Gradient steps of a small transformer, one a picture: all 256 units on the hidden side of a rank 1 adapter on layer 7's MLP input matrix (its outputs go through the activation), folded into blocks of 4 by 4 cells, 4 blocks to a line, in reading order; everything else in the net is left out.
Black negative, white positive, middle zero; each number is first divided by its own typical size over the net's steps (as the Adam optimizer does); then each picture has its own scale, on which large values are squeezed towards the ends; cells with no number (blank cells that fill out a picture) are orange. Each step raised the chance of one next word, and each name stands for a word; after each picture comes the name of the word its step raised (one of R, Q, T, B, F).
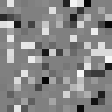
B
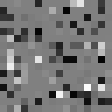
B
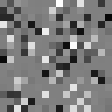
B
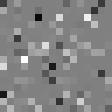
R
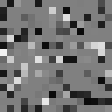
B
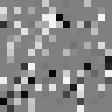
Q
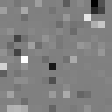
R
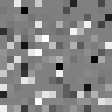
Q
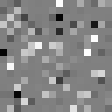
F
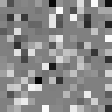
Q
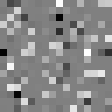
F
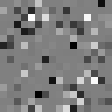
R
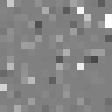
R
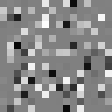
Q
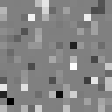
R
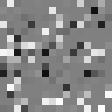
B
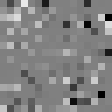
F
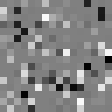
R
